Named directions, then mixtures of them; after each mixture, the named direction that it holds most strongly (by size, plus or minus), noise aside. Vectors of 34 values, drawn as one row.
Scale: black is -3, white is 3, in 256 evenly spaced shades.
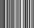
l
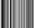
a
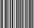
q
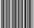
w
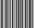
q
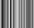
a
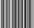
w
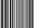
q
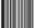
a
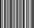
w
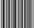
w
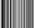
a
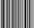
w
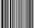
a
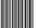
w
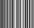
l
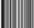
a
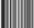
a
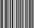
q
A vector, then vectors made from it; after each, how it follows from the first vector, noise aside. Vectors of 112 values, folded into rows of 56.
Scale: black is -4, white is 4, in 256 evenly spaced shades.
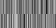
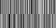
reversed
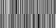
wrapped around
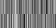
copied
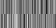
copied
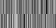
copied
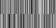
reversed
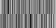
wrapped around
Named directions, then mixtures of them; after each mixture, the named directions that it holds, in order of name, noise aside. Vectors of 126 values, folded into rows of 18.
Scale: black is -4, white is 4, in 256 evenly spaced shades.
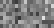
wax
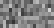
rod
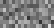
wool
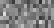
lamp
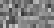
rod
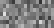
lamp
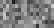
lamp, wax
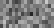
rod, wax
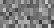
wool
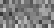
rod, wool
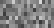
lamp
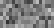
lamp, rod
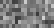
wax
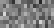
lamp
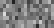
lamp, wax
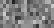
lamp, wax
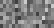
wax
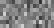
lamp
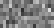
rod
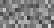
wool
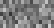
rod, wool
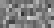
rod, wool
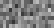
rod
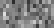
lamp, wax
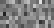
lamp
